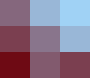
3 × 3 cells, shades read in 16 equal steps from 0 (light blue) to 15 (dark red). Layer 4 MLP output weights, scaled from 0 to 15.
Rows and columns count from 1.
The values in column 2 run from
2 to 9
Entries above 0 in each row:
2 3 3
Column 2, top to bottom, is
2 7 9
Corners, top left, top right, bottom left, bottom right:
8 0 15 11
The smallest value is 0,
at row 1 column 3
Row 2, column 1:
11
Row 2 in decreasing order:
11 7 2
